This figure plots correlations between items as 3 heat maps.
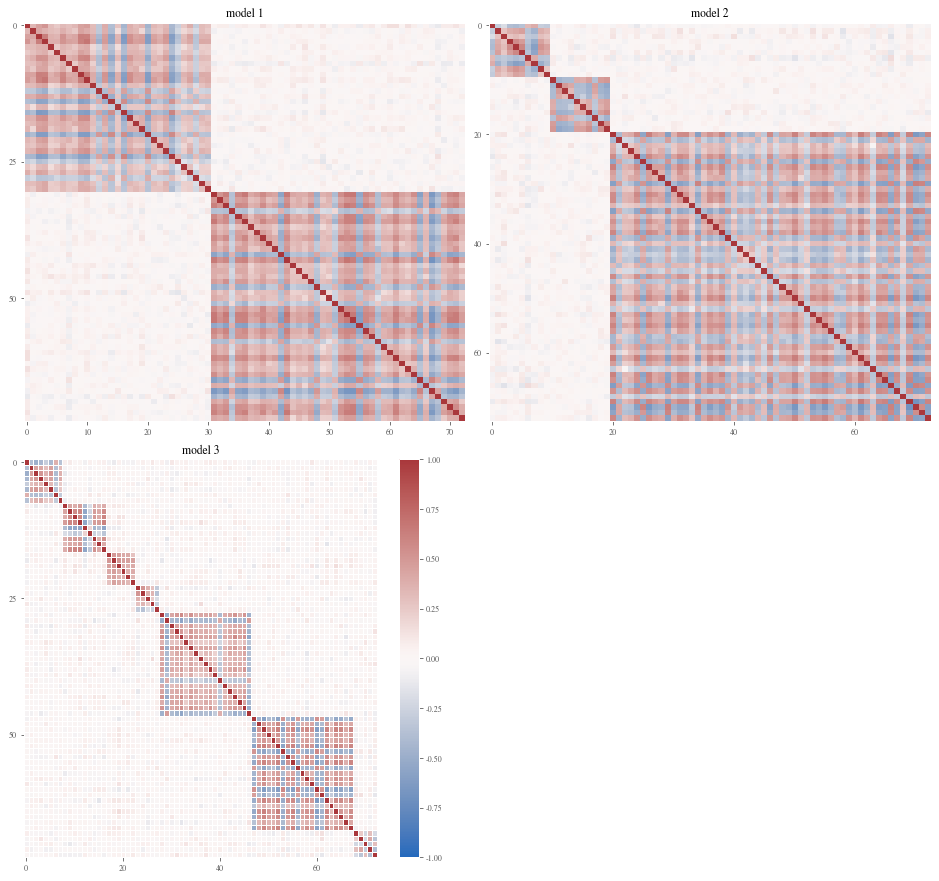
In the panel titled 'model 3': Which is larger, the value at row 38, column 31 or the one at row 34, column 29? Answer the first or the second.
the first
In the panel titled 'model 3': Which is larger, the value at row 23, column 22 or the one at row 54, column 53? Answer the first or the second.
the first
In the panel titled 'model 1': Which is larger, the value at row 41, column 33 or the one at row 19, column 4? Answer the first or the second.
the first
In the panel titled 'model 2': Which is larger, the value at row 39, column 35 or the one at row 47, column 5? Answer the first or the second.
the second
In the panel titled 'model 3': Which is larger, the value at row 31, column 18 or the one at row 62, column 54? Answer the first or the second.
the second
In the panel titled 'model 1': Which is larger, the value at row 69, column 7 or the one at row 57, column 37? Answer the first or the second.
the second
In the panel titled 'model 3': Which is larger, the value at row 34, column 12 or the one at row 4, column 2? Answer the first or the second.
the second
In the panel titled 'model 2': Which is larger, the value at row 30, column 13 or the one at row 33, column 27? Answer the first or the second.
the second
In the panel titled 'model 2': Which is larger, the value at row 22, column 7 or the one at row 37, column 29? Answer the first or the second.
the first
